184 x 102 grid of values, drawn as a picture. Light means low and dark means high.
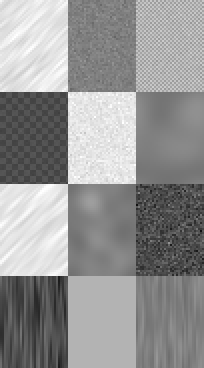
It is made of 4 by 3 panels. Panel 1,1: very low, slanting up to the right, faint in contrast. Panel 1,2: middling, fine-grained, faint in contrast. Panel 1,3: low, checkered. Panel 2,1: high, checkered, faint in contrast. Panel 2,2: very low, fine-grained, faint in contrast. Panel 2,3: middling, smooth, faint in contrast. Panel 3,1: very low, slanting up to the right, faint in contrast. Panel 3,2: middling, smooth, faint in contrast. Panel 3,3: high, fine-grained. Panel 4,1: high, streaked downward. Panel 4,2: low, flat. Panel 4,3: middling, streaked downward, faint in contrast.
